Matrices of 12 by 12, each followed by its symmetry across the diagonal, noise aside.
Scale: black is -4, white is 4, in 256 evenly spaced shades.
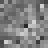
symmetric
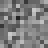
symmetric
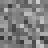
antisymmetric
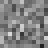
neither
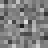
antisymmetric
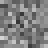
neither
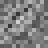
symmetric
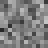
neither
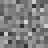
antisymmetric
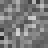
symmetric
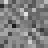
antisymmetric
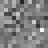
neither
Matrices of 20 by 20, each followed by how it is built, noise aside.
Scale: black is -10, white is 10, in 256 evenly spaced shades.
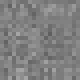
low rank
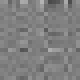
low rank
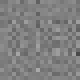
low rank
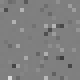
sparse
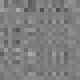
low rank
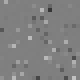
sparse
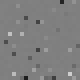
sparse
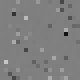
sparse
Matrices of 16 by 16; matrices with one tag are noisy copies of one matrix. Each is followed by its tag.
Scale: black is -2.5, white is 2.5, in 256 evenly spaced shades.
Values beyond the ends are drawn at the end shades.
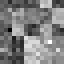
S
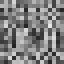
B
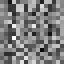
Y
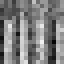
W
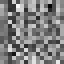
Y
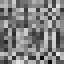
B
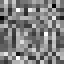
B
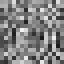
B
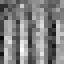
W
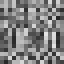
B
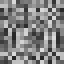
B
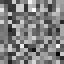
Y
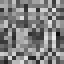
B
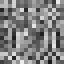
B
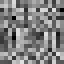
B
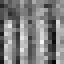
W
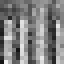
W
